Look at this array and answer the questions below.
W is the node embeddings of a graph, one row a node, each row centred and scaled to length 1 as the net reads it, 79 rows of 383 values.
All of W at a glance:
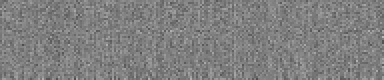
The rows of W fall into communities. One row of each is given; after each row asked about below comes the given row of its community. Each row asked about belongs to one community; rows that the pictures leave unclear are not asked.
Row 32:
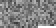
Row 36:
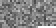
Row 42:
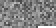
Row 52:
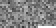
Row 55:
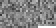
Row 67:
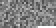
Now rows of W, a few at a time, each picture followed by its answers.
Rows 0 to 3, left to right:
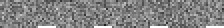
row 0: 52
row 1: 42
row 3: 67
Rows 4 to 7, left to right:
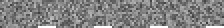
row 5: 67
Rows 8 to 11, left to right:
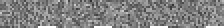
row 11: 67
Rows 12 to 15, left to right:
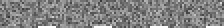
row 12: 55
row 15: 55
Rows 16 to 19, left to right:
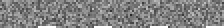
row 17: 55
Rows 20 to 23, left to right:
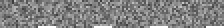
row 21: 52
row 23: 42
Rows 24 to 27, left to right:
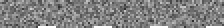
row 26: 55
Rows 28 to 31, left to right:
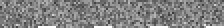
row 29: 42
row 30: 52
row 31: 52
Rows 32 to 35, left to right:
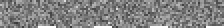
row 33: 36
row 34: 55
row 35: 42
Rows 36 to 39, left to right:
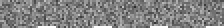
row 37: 67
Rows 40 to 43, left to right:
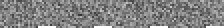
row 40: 42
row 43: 55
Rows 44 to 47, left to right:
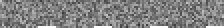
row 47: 67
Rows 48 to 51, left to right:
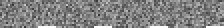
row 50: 67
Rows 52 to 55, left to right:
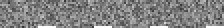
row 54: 42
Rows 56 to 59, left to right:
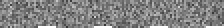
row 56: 42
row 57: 36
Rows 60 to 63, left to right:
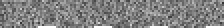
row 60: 52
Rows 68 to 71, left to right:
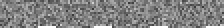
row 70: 36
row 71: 67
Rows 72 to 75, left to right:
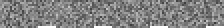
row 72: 32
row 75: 42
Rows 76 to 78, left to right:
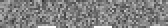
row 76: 67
